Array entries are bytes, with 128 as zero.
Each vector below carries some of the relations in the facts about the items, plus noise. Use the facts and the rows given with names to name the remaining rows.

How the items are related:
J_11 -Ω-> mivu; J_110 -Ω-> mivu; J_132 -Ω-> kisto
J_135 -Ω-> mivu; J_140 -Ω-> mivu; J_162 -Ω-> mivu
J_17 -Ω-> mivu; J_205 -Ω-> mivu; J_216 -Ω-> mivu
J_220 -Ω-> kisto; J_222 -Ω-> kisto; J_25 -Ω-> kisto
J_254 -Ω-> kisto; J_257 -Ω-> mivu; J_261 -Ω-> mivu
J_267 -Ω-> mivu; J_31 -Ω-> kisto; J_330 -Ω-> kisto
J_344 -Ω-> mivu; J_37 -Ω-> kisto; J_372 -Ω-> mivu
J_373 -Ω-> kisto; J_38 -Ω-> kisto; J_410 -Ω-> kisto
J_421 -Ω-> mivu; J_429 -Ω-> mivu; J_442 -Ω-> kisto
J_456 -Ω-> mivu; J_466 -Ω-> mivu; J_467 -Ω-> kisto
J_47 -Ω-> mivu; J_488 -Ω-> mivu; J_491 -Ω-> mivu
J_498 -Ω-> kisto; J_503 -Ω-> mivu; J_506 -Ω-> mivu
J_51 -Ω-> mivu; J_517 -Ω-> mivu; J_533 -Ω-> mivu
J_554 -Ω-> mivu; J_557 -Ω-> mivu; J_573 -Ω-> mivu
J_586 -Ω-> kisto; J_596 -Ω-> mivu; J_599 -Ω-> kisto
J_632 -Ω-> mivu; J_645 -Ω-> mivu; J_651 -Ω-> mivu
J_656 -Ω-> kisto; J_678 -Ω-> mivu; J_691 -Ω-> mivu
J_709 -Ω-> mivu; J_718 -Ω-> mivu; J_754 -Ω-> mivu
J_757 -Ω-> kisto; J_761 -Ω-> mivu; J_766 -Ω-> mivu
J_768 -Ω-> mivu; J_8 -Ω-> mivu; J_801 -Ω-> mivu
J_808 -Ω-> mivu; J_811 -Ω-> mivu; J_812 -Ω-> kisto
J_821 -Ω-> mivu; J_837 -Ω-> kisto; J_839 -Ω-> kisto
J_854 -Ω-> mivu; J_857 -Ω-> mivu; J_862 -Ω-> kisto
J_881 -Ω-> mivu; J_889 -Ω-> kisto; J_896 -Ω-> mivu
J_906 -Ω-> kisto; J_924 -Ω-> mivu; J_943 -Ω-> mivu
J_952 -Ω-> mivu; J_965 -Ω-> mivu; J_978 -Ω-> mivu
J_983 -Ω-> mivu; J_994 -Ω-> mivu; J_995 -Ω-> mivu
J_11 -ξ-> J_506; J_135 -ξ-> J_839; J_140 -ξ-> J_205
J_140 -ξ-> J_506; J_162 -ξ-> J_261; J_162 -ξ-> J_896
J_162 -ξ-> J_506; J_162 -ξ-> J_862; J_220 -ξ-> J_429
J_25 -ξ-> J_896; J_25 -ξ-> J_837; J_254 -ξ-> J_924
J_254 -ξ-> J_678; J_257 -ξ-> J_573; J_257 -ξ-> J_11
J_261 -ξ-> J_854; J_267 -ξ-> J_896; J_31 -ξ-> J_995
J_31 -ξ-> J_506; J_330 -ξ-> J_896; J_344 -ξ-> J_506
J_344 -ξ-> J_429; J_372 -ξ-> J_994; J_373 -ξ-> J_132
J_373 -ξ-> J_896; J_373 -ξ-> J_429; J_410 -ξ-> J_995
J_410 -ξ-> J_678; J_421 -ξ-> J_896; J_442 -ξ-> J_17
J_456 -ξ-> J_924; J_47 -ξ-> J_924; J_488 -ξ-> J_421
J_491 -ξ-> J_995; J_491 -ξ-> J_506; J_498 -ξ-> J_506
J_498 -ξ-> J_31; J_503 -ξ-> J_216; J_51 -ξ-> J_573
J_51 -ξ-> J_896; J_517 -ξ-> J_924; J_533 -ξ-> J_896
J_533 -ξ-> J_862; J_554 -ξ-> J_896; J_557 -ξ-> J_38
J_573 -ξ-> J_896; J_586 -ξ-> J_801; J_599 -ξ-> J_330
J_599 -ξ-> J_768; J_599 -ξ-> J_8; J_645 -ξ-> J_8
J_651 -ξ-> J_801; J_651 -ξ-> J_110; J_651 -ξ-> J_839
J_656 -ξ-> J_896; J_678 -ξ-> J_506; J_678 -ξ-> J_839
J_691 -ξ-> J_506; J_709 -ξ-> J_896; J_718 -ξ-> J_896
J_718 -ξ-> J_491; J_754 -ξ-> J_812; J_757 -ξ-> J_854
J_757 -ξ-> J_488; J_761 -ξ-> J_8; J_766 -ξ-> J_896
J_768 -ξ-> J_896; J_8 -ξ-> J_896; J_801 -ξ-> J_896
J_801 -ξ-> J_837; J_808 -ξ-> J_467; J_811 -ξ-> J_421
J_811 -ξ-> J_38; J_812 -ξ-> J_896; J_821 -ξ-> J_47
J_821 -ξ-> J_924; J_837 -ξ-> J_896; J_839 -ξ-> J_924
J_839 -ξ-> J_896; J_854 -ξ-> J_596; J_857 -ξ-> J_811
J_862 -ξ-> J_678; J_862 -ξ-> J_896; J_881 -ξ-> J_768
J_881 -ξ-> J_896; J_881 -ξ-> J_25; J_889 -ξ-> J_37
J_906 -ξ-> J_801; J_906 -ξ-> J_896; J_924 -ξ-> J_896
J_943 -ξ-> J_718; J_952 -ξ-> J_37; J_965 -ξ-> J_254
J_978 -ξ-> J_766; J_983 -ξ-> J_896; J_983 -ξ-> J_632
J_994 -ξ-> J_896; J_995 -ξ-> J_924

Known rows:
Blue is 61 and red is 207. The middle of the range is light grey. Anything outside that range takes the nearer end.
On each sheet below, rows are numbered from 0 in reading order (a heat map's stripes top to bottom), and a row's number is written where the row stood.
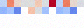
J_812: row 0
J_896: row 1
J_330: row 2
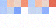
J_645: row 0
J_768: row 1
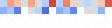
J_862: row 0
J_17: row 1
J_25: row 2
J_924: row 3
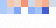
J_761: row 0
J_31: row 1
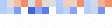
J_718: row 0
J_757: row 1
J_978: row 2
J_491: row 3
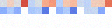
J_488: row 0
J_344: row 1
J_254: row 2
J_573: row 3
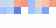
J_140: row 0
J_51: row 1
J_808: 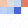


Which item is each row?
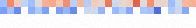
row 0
J_906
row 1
J_162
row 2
J_38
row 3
J_801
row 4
J_261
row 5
J_132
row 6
J_821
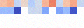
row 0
J_222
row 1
J_678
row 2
J_498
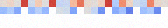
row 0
J_854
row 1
J_421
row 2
J_995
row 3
J_429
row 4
J_586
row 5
J_837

